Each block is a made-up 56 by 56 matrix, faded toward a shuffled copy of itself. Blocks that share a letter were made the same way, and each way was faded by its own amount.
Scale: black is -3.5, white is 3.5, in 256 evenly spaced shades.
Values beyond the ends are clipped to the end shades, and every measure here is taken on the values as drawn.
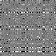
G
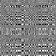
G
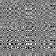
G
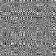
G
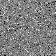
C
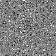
C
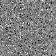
C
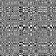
G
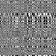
G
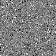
C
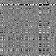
G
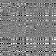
G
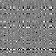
G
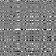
G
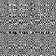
G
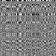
G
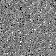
C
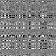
G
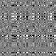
G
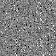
C
